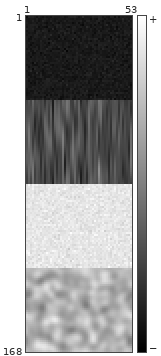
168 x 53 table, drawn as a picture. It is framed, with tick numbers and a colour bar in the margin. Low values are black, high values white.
It is made of 4 by 1 panels. Panel 1,1: very low, fine-grained, faint in contrast. Panel 2,1: low, streaked downward. Panel 3,1: very high, fine-grained, faint in contrast. Panel 4,1: high, blotchy.
